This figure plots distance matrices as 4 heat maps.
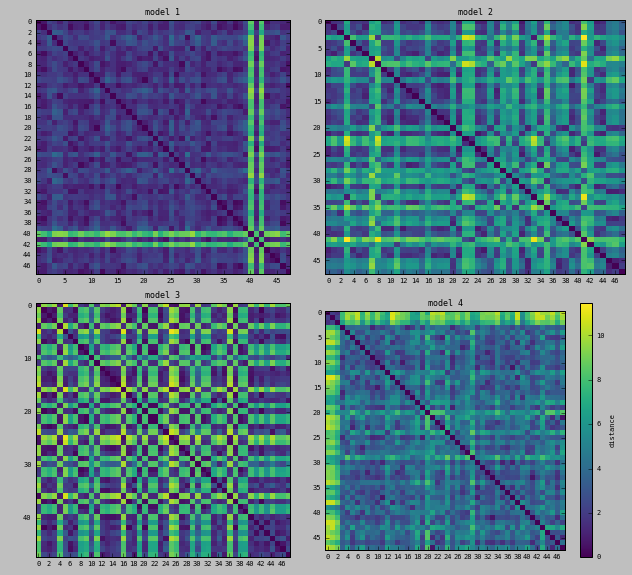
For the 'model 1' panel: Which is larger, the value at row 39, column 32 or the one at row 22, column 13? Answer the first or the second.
the first
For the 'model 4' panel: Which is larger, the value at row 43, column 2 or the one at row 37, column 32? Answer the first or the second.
the first
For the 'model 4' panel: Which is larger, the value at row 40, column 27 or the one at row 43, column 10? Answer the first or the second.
the second
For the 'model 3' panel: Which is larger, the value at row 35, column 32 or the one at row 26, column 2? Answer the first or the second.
the second
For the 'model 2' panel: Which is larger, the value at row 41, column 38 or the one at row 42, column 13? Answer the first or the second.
the first
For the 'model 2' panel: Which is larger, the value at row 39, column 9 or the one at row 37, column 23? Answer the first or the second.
the second
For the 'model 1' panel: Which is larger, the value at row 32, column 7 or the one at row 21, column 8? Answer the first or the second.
the second
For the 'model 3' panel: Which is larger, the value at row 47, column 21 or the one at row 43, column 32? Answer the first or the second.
the first
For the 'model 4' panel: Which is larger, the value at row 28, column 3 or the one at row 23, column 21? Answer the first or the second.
the first
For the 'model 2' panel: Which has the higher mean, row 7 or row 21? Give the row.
7
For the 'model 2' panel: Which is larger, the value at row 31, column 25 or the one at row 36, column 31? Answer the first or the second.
the second
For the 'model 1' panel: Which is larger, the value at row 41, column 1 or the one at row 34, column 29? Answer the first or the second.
the second
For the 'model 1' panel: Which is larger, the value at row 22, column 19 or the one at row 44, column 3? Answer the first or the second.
the first
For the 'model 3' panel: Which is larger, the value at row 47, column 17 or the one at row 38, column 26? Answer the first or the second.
the first
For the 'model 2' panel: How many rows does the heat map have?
48
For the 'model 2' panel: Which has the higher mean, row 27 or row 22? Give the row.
22
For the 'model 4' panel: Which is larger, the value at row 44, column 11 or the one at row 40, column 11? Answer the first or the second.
the second
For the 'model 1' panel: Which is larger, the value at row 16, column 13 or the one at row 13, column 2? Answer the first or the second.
the second
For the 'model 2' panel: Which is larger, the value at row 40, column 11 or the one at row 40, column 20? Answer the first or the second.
the first
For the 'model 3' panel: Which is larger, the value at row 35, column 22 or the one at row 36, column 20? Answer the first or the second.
the second
